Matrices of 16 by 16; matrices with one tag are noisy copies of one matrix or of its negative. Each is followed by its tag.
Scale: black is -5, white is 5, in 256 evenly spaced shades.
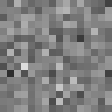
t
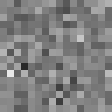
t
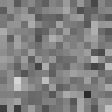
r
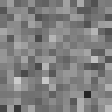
r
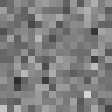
r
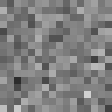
r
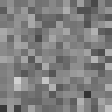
r
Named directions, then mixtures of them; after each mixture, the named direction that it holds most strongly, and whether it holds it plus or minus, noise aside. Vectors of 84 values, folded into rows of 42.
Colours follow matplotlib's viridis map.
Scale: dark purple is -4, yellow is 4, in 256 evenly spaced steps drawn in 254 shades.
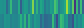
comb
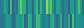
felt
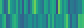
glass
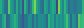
glass, plus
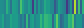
comb, minus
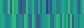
felt, minus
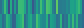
felt, plus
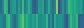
glass, minus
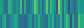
glass, plus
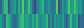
glass, minus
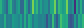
comb, plus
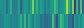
comb, plus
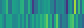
comb, minus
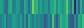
comb, plus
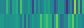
comb, minus
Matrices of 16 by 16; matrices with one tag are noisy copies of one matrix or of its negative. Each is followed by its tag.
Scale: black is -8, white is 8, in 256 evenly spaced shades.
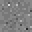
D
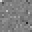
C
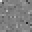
C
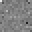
C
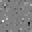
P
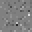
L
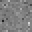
P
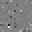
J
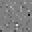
L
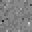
P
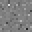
D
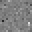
P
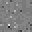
J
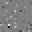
J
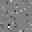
J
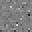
L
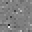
J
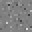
D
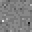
P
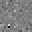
J
